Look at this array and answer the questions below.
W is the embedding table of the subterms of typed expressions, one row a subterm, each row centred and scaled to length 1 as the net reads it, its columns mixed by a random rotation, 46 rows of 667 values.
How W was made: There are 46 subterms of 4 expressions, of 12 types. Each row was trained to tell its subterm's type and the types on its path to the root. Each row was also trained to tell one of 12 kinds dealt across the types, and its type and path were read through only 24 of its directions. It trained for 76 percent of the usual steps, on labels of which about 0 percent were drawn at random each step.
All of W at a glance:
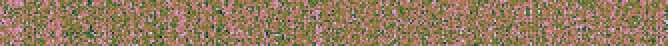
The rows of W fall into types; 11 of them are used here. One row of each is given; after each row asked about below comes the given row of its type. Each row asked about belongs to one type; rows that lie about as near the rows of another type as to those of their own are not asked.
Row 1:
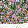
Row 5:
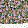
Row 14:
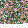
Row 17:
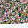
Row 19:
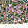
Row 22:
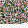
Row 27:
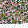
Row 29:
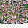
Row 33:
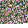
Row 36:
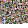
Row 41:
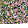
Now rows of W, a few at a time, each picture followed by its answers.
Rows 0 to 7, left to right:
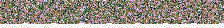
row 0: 22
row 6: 5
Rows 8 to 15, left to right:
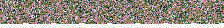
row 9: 17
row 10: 29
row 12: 17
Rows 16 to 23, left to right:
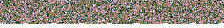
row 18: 33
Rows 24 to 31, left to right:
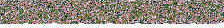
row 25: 14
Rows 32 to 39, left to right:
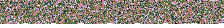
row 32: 33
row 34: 36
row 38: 41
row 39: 29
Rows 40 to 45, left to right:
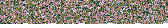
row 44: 29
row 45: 17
